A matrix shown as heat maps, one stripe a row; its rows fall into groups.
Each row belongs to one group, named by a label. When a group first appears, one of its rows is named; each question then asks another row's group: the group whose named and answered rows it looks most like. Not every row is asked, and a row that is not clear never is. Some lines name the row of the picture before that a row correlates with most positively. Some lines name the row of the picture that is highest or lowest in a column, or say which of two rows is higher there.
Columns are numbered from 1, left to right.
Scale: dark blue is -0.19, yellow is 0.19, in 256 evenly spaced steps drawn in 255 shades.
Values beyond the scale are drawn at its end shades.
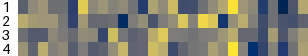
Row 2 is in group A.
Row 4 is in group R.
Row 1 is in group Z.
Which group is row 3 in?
R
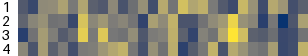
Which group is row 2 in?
Z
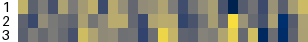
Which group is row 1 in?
R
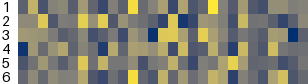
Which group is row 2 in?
Z
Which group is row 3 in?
A
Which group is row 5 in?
Z
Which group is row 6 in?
A
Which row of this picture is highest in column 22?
5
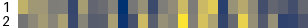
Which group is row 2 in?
A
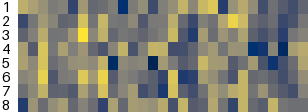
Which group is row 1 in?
A
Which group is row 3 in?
Z
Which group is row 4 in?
R
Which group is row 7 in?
Z
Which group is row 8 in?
A
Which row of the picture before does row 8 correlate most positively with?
2
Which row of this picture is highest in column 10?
8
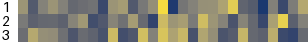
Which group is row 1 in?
R
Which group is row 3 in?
A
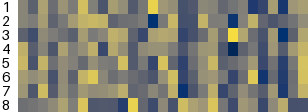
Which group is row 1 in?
R
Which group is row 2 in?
Z
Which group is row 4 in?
R
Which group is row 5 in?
R
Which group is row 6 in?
Z
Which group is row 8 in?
A
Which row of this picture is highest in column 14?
1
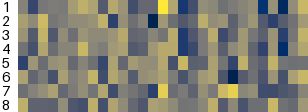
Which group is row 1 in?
R
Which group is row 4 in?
R
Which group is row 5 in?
A
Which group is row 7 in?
Z
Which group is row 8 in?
R
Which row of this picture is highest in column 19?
2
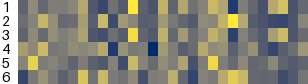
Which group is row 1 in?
A
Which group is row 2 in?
Z
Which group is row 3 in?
A
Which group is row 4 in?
Z
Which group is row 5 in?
A
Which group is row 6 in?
Z
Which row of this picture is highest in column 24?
4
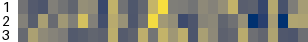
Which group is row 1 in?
R
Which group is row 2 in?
R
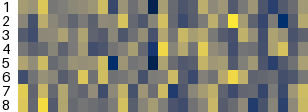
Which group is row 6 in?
Z
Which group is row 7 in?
R
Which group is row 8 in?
R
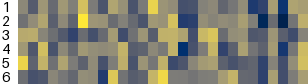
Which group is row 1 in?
R
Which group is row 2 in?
Z
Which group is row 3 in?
A
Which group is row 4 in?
R
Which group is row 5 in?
R
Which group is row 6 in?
R
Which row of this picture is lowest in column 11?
3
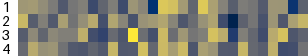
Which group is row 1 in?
A
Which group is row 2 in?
R
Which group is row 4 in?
A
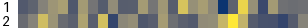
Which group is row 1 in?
A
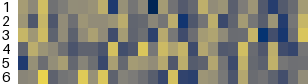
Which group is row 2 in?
R
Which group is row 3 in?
Z
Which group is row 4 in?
A
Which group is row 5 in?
A
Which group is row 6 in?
Z
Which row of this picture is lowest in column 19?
5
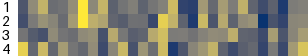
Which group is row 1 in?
Z
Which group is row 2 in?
Z
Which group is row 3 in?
R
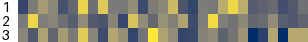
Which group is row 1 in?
Z
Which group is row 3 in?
R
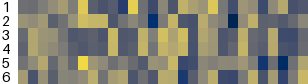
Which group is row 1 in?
A
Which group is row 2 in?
Z
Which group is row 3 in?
A
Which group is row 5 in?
Z
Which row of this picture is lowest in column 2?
6
